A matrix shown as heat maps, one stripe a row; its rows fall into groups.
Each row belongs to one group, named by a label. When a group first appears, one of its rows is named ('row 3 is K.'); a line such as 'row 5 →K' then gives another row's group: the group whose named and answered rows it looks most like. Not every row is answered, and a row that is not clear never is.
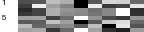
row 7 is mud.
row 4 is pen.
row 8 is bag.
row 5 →bag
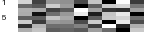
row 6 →mud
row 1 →mud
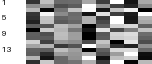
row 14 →pen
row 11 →mud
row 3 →pen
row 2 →bag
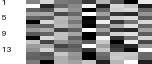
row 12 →bag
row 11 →mud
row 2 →pen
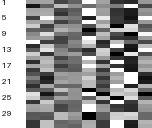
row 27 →bag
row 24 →pen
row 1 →bag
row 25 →mud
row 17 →bag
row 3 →bag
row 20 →pen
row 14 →mud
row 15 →bag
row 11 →pen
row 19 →pen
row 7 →mud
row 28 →bag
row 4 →bag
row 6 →bag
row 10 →bag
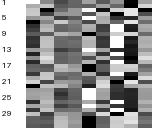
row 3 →pen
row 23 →bag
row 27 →bag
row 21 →mud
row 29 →mud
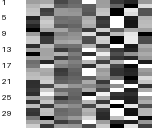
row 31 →bag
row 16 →pen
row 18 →bag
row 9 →pen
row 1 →bag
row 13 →bag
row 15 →bag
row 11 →mud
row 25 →bag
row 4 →mud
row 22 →pen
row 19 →bag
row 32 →mud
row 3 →mud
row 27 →mud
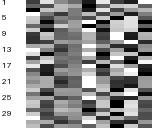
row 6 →pen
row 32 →mud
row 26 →mud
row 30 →pen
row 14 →pen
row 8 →pen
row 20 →bag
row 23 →mud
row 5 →mud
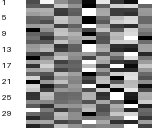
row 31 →bag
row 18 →bag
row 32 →pen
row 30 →pen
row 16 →bag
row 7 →bag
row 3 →bag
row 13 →bag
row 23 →mud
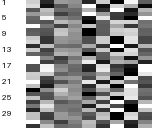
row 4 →bag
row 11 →mud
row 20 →mud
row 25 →mud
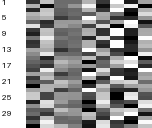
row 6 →pen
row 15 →pen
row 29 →pen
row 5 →bag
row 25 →mud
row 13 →bag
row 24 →mud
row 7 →mud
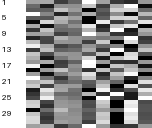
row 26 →mud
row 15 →pen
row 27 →mud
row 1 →bag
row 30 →mud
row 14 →mud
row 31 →mud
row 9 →bag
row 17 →pen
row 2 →pen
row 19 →pen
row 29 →mud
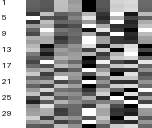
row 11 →bag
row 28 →bag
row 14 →pen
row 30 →mud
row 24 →mud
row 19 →mud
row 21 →bag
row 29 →bag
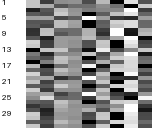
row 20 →bag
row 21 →mud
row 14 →pen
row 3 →pen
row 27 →pen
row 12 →mud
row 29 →mud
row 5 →bag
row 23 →mud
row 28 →pen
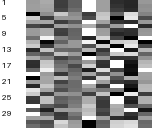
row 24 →mud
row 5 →mud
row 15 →bag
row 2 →bag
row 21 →bag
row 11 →pen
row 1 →bag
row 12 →mud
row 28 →pen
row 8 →bag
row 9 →bag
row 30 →bag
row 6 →bag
